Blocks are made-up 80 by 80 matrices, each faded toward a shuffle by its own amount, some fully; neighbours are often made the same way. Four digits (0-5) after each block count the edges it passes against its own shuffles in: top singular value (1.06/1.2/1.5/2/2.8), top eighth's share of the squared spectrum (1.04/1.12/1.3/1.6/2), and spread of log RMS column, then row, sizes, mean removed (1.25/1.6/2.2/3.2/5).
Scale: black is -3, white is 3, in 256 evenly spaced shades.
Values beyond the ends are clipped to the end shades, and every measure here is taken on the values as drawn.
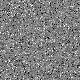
1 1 0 0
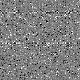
4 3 1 1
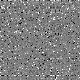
4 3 1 1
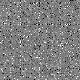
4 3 2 1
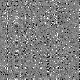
4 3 2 1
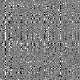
5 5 3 2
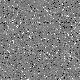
2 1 0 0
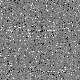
2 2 0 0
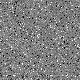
2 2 0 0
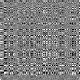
5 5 4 4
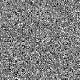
3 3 1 2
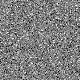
1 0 0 0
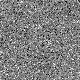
0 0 0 0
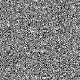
3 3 1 1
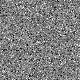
0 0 0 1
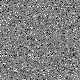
0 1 0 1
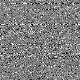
2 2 0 3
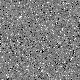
0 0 0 0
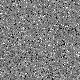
0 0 0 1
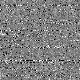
2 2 0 3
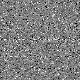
1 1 0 2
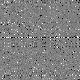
4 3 1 2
